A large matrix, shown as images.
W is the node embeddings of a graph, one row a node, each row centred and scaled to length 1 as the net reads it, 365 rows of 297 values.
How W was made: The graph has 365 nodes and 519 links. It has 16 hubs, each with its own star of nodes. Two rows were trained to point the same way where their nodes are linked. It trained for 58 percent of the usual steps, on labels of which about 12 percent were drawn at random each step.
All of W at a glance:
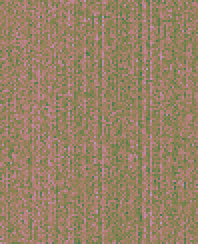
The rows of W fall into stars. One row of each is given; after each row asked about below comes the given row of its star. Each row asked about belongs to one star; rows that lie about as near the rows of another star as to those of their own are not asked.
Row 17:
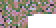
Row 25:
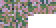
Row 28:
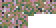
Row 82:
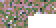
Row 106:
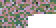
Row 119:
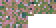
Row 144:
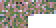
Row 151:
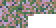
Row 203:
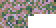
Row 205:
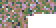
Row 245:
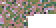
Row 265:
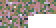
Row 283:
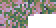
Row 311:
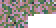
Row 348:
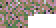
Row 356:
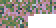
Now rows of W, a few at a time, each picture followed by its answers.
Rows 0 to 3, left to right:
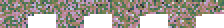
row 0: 17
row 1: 205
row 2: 17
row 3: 283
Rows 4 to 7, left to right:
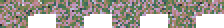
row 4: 283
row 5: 25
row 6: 283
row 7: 265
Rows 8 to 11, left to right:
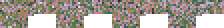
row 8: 82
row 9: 144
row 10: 205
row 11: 82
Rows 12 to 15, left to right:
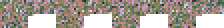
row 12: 151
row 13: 25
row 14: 119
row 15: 245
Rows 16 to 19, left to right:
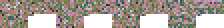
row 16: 348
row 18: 265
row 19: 151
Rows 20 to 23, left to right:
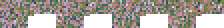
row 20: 283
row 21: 265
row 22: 144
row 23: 17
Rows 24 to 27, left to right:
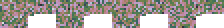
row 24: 356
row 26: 203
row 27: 17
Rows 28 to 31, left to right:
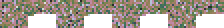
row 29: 151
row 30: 283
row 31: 348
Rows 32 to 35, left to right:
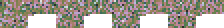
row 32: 151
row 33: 205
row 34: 265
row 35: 25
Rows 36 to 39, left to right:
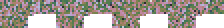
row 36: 265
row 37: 25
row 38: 348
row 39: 119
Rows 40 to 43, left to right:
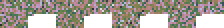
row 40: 311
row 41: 144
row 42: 311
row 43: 205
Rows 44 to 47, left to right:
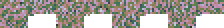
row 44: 203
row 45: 348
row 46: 144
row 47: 28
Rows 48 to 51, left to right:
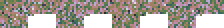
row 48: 17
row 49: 203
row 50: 144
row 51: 119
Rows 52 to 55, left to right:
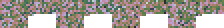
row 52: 311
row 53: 265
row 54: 205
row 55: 283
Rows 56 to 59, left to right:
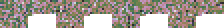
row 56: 144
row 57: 245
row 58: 28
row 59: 25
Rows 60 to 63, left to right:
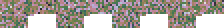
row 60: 25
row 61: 311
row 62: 356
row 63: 203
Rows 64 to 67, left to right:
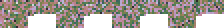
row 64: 245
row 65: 119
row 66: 144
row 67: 25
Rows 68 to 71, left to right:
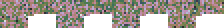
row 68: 119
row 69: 106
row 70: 151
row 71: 25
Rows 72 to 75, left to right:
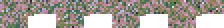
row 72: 144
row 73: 28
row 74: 151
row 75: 17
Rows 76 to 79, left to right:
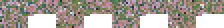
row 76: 106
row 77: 28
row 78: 17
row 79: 245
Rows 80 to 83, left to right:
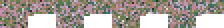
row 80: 356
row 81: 17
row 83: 106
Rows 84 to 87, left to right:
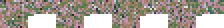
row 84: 203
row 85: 28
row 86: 28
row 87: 28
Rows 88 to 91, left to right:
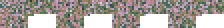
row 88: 348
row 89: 144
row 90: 151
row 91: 348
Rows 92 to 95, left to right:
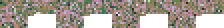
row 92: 151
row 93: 356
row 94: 119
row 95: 356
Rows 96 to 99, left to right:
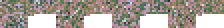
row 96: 25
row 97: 25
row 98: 203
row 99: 245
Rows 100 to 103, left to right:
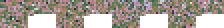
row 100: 203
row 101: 311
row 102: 265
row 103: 28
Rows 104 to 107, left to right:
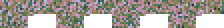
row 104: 265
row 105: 203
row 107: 25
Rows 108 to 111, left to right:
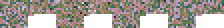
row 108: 82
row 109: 151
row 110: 205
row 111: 119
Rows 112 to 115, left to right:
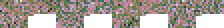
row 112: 348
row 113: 203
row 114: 106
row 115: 144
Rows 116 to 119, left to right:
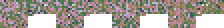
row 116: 28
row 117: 283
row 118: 356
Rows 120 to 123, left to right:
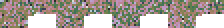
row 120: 151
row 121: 151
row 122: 245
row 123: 283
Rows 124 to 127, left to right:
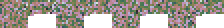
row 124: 283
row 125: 82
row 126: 25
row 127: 17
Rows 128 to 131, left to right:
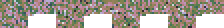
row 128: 151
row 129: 82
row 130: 356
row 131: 28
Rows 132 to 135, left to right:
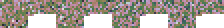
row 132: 151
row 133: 205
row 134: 151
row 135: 348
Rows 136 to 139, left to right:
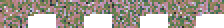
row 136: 17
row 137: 203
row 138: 82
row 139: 265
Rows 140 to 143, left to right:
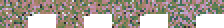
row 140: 265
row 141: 265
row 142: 356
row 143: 144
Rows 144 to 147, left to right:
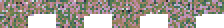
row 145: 25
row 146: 144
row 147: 348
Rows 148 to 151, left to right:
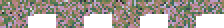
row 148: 17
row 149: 82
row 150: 283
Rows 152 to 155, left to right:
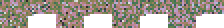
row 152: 106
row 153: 17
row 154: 245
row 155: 28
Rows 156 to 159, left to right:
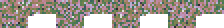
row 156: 151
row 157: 82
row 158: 151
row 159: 356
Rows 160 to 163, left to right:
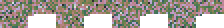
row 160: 25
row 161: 106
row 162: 82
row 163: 82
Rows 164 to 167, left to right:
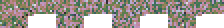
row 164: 356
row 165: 28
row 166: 283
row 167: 245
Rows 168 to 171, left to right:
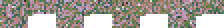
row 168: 28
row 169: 119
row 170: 265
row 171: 119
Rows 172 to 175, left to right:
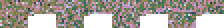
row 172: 265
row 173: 311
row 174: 245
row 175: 119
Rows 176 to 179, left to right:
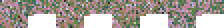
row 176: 311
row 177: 283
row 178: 203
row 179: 203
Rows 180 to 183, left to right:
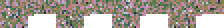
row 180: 348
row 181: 82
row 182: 106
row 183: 17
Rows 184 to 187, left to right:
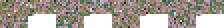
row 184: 151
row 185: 348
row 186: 245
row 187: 203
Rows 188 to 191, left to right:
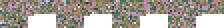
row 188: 348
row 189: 82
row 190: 245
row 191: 265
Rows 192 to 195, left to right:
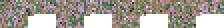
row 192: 205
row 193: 203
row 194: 348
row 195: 265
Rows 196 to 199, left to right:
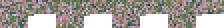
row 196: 203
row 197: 283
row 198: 283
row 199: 151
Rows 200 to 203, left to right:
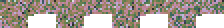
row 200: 203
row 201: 106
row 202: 82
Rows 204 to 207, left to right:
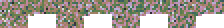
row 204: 245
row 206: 25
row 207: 106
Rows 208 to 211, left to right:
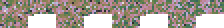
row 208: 356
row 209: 311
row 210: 265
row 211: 311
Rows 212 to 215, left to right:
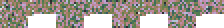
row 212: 205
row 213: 144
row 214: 283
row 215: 28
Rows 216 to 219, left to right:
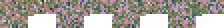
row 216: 348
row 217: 348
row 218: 28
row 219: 28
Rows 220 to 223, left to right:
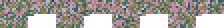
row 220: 28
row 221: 28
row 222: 25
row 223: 283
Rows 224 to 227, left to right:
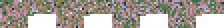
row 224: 17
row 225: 17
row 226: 348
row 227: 245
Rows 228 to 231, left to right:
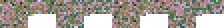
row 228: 283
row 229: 82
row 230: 203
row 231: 82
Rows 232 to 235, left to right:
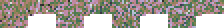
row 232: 265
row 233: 119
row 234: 144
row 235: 106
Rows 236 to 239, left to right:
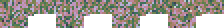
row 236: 144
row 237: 25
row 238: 119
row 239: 17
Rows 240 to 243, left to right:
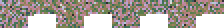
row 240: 119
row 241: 205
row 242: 28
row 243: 28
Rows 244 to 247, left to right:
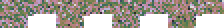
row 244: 311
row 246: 151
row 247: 82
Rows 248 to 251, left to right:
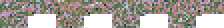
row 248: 119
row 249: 82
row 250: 28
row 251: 205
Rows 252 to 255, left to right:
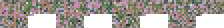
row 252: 25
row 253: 203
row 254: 106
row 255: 151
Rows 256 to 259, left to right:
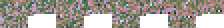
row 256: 17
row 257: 25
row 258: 82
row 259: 356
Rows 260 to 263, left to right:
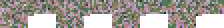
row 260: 348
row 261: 356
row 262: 17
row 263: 283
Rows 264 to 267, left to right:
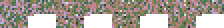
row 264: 245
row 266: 311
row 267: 348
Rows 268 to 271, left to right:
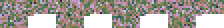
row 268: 245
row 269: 144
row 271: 245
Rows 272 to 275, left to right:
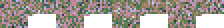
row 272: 205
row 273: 25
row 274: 356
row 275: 144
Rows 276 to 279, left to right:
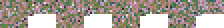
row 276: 265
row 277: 245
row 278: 144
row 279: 28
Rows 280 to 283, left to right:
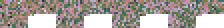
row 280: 348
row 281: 144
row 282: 144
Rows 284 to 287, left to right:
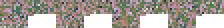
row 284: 119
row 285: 348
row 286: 25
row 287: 245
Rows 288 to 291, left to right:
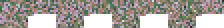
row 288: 283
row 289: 205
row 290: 205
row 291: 151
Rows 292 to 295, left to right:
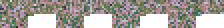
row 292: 356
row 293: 203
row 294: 82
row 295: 311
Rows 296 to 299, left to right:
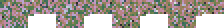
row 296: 203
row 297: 144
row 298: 348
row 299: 82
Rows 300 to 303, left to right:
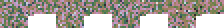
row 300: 17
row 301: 205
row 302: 205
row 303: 311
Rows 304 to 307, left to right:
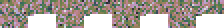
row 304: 283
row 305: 205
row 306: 82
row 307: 203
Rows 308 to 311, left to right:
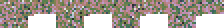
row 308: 283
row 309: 144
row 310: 203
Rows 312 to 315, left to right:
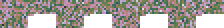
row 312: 283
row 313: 82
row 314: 17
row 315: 203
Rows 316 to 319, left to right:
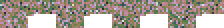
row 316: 283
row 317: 245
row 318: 82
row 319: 82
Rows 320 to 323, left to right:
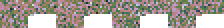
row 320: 144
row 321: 205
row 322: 203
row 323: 356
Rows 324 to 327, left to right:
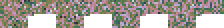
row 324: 82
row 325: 265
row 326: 356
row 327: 151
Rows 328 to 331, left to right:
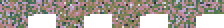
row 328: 311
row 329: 203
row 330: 106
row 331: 356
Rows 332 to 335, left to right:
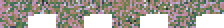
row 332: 25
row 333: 245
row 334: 203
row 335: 82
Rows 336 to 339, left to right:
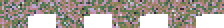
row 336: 106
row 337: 348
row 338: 151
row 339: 245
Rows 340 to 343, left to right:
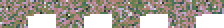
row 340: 205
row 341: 311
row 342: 28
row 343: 17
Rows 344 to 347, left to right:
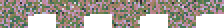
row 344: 25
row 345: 356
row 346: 151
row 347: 348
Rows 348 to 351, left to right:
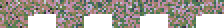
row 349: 106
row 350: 28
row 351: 82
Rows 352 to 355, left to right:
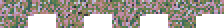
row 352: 25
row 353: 151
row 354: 151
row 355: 82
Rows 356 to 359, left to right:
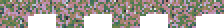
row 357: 348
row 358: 28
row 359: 311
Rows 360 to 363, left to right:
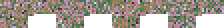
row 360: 203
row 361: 205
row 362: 25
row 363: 25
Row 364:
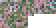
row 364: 151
